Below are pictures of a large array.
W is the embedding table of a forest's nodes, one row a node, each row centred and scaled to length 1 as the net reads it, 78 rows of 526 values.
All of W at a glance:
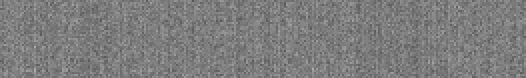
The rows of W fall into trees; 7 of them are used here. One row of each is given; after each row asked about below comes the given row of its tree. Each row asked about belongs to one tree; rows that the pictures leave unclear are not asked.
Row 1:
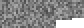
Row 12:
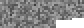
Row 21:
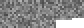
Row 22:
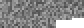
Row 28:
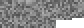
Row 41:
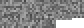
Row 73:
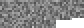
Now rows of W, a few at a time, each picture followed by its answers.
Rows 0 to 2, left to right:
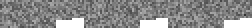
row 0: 12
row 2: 22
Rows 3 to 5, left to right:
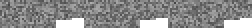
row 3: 41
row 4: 41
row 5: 22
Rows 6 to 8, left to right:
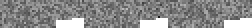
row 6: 12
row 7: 73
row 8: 1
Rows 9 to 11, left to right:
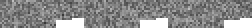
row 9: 28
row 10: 21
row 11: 22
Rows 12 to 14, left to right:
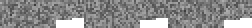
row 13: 1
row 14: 1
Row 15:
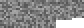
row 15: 73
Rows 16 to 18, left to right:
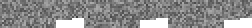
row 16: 1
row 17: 41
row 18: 21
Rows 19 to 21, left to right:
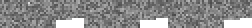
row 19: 41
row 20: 21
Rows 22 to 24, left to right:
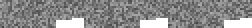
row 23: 12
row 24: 12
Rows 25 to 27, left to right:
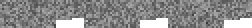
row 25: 21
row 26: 1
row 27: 28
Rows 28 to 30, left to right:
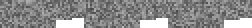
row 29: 1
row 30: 73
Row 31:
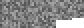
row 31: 12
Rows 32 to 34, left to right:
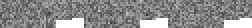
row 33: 12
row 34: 73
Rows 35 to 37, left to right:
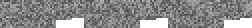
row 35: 41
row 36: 1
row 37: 28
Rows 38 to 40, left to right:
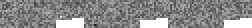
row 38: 21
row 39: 28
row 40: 1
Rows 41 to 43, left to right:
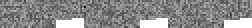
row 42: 12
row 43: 28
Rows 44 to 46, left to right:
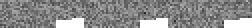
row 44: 73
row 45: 21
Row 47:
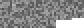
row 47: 22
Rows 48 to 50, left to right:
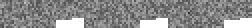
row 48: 22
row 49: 1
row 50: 12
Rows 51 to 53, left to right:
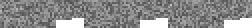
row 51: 22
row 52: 73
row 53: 28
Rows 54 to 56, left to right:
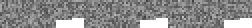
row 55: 73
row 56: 41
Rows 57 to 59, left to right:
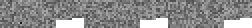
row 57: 28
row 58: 73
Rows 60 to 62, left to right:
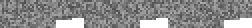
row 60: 1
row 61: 1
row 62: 41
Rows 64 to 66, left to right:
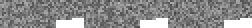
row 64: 22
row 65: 12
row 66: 21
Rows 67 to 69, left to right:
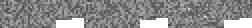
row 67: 1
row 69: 22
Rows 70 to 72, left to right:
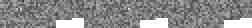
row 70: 22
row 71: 22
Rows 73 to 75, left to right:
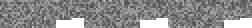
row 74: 21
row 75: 21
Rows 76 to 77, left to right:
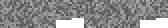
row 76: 12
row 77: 1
